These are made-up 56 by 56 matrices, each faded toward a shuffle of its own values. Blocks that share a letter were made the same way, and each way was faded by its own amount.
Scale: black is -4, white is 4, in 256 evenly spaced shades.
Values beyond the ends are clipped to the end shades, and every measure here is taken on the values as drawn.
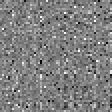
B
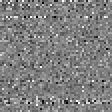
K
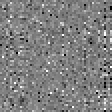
B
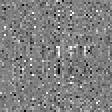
B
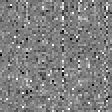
B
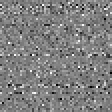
K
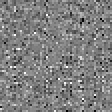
B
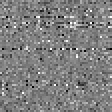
K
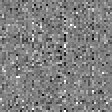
B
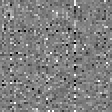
B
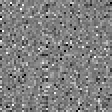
B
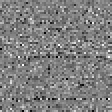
K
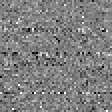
K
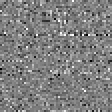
K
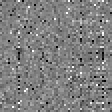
B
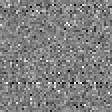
K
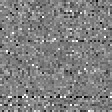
K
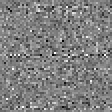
K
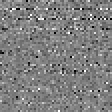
K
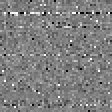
K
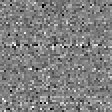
K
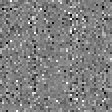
B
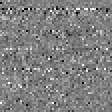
K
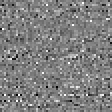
K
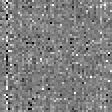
B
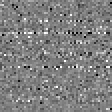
K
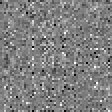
B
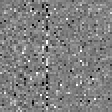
B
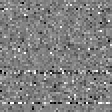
K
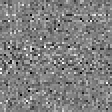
K
